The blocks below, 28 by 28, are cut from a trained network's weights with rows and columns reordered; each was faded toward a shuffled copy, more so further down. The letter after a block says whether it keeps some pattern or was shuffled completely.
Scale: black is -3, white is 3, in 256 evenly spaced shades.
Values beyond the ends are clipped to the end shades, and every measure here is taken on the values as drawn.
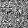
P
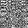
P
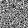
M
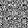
P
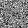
M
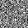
P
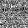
P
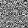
P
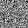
P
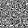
P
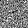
M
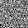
P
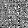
P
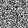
M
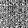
P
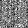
P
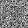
P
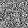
P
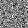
M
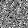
M
